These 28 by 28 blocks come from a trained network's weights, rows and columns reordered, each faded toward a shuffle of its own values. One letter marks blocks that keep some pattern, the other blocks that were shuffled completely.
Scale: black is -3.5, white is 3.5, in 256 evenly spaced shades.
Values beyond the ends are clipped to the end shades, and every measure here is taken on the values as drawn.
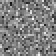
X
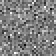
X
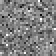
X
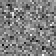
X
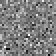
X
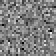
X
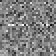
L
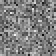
X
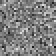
X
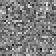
L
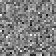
L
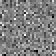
L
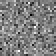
X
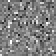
L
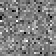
L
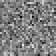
X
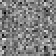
L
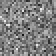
X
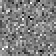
X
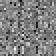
L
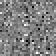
L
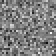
X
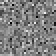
L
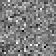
X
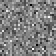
X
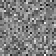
L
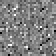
X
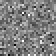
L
